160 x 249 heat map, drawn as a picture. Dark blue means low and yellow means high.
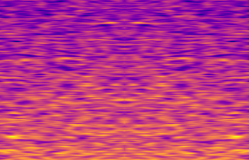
The left and right halves mirror each other. The field climbs toward the bottom. The grain runs across in streaks.
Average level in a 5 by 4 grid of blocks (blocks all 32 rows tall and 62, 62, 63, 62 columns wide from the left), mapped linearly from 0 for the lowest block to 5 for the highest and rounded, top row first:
0000
1111
2332
4444
5555
